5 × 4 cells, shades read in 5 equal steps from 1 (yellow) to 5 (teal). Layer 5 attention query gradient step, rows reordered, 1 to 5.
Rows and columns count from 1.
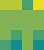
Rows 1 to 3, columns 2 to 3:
2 4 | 3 3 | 3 3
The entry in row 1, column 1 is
2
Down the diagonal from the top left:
2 3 3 4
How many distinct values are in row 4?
2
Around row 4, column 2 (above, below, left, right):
3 5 3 3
